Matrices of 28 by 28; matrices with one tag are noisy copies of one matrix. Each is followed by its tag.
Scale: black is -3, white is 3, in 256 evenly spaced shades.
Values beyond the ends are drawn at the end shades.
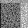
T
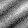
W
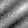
W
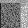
T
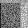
T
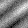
W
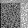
T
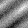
W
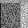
T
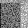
T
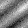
W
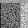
T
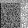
T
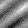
W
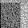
T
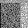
T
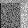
T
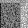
T
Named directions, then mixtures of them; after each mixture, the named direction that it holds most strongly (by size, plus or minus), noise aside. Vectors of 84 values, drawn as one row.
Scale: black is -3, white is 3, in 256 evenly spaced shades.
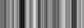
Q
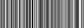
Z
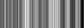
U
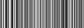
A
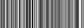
Z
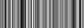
Z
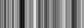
Q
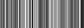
U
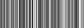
Z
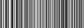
A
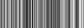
Z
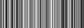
A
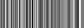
Z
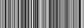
Z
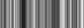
Q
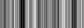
Q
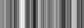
Q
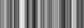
Q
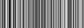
A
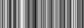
Q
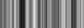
Q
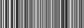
A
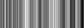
U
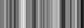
Q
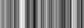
Q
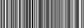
Z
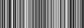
A
